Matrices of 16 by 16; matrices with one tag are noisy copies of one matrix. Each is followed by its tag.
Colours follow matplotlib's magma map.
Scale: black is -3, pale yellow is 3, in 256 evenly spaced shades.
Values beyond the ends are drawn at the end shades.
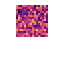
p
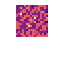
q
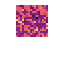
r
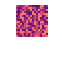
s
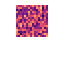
p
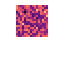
r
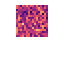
p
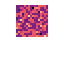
q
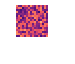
p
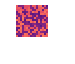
r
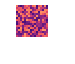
r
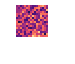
q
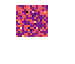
r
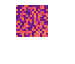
s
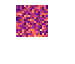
q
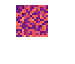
q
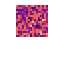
p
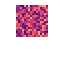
q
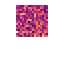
s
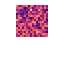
p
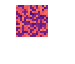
r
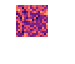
r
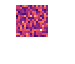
p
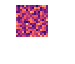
q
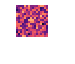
q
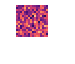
s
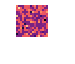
r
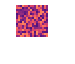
p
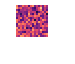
p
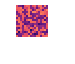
r
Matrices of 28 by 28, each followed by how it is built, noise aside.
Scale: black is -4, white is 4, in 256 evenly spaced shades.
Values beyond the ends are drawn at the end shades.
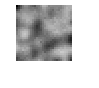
smooth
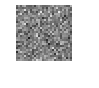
noise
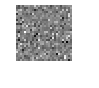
noise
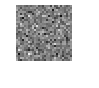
noise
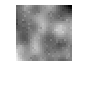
smooth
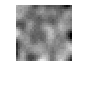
smooth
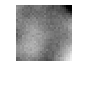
smooth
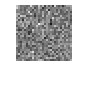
noise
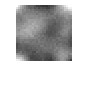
smooth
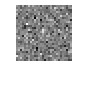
noise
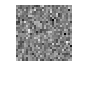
noise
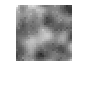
smooth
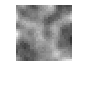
smooth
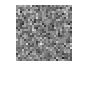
noise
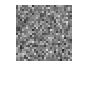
noise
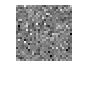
noise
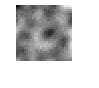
smooth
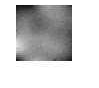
smooth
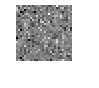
noise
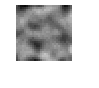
smooth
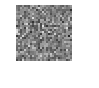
noise
